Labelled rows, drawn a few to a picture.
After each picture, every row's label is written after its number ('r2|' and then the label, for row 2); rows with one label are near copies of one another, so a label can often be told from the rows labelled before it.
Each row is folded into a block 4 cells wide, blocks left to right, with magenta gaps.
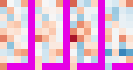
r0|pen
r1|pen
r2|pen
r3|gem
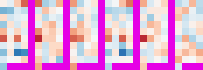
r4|gem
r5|pen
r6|pen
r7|gem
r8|pen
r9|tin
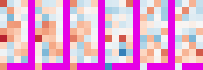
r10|pen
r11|pen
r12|pen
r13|gem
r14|tin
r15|tin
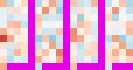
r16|pen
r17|tin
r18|pen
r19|tin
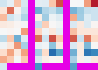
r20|tin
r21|gem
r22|gem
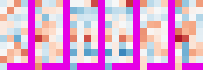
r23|tin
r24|pen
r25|gem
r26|gem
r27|pen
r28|pen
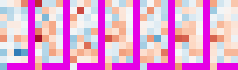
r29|gem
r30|pen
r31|tin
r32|pen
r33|tin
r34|pen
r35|pen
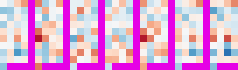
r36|gem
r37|pen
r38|tin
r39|tin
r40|pen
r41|gem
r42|gem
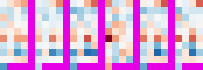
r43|gem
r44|gem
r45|gem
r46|pen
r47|gem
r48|gem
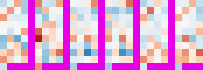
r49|tin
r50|pen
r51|gem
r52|gem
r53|tin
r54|tin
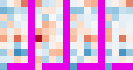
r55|gem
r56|pen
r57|gem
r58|gem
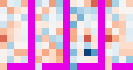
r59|pen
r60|tin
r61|gem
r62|pen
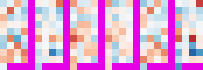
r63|tin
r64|gem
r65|pen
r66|pen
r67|tin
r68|gem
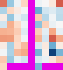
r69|pen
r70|gem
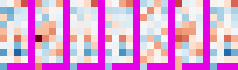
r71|gem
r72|pen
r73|gem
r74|gem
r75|tin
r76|pen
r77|gem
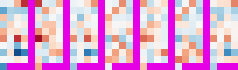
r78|gem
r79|pen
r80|gem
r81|tin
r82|pen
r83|tin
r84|gem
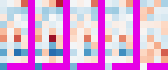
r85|gem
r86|gem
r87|gem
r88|gem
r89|tin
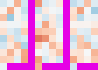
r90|tin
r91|pen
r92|tin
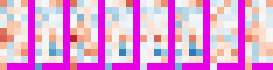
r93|pen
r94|gem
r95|pen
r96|gem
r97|gem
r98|gem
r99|tin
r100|pen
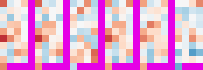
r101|pen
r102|pen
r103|tin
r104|pen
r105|pen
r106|gem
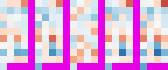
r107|gem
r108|gem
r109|tin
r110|gem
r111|gem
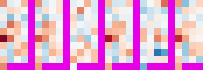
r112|pen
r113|pen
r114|tin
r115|pen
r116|gem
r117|pen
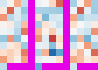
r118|tin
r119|gem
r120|tin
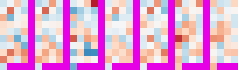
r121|tin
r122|tin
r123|gem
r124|tin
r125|tin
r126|pen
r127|pen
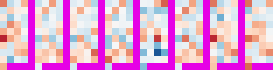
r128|pen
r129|tin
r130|tin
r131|tin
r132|gem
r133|tin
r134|pen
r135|pen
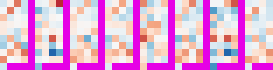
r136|tin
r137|gem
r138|tin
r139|tin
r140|pen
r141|tin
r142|gem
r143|tin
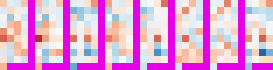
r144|pen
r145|pen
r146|gem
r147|pen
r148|gem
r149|tin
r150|tin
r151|gem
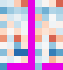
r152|gem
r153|gem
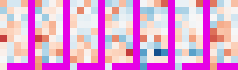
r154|pen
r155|pen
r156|tin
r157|tin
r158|gem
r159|gem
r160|pen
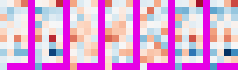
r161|gem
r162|gem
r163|pen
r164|pen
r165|tin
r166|gem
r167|gem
